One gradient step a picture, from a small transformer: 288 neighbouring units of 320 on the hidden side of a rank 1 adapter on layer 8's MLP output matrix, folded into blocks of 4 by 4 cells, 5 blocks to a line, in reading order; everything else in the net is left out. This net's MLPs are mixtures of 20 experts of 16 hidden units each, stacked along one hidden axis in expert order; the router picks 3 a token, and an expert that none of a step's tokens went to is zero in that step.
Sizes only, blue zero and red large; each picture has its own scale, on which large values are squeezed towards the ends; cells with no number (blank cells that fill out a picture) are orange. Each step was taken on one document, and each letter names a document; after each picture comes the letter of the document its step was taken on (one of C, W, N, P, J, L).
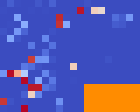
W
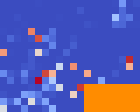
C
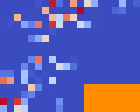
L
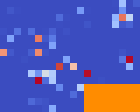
C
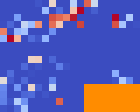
L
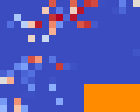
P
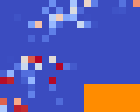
P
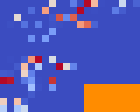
P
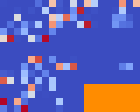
L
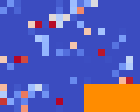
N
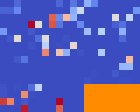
N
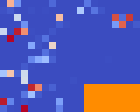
W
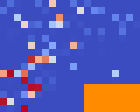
W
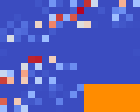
L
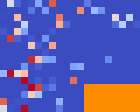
W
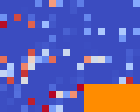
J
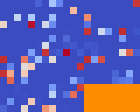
J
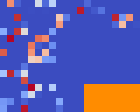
W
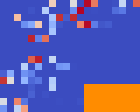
P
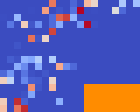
P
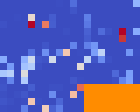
J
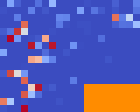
W
